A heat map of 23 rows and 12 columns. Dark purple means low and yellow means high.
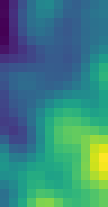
Stripes: none. Lone odd cells: none. Mirror symmetry: none. Ninth with the highest average: bottom right. Ninth with the lowest average: top left. Slope: up to the bottom right.
